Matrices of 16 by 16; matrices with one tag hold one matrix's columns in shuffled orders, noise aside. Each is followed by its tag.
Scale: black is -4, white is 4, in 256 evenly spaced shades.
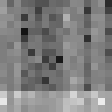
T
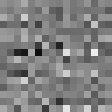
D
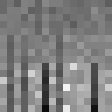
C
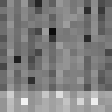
T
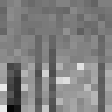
C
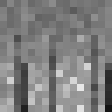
C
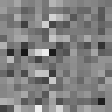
D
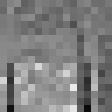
C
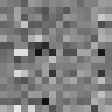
D
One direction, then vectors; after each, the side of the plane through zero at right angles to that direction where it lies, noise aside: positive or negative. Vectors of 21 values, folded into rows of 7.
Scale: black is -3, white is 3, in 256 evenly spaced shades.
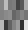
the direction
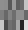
positive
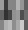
negative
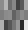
positive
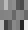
positive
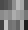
negative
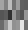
negative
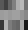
negative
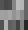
negative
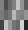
negative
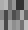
positive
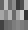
positive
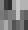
negative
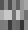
positive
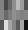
negative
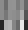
negative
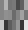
positive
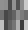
positive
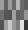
negative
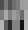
positive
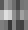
positive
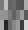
positive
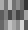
negative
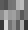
negative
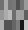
positive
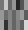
positive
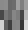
positive
